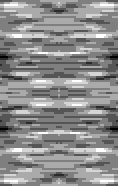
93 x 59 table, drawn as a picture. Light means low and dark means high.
Grain: streaks across. Mirror symmetry: left to right and top to bottom. Slope: none.
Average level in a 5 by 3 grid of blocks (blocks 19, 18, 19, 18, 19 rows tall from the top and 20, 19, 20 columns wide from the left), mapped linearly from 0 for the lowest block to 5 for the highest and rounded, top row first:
0 2 0
5 4 5
2 2 2
5 4 5
0 2 0
